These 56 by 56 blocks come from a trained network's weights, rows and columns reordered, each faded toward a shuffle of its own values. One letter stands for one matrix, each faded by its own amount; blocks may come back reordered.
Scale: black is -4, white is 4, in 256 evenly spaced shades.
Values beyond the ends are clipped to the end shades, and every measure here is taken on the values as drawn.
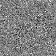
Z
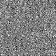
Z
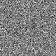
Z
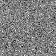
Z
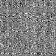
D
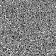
Z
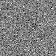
Z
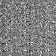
D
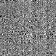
D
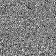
Z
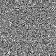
Z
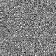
Z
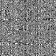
D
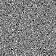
Z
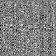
D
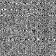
D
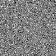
Z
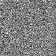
Z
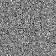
Z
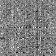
D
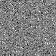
Z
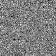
Z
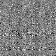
D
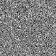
Z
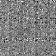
D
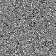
Z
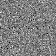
Z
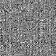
D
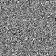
Z
